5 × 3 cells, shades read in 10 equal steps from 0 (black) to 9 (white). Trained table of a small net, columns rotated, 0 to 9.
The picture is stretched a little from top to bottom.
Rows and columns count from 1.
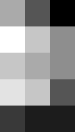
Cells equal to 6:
2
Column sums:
32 24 14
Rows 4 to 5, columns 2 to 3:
7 3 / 1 1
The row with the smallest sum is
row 5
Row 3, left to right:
7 6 5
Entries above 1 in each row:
2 3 3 3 1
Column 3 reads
0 5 5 3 1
